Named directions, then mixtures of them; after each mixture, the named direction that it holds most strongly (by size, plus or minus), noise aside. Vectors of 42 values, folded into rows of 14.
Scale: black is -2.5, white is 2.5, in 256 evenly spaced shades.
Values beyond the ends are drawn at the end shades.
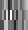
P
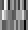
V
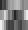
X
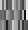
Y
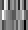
V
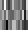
Y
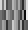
Y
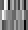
V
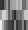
X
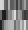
X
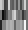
V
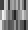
V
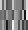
Y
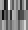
V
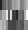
X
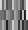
Y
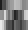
X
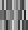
Y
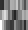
X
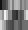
X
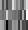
Y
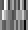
V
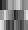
X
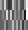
Y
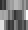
X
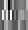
P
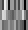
V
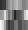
X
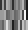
Y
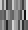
Y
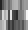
X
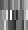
P
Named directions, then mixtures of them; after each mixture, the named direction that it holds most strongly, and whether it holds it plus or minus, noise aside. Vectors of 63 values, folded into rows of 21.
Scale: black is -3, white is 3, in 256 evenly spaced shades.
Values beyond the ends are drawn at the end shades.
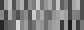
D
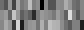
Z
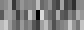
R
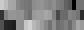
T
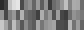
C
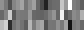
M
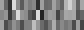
R, minus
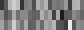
C, plus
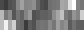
T, minus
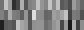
D, plus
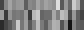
D, plus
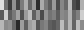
D, minus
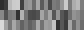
C, plus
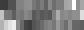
T, minus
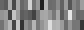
Z, plus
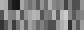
C, minus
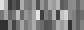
C, minus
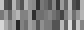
D, minus
